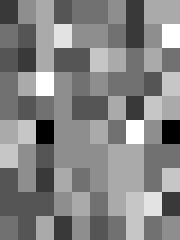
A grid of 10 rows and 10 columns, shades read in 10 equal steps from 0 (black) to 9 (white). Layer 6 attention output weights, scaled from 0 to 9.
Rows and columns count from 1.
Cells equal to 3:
16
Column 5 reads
4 5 3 4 3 5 5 4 6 5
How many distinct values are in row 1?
5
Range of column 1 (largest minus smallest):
5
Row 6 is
6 7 0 5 5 6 4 9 5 0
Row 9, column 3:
3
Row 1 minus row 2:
-2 2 0 -5 -1 -1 1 0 1 -3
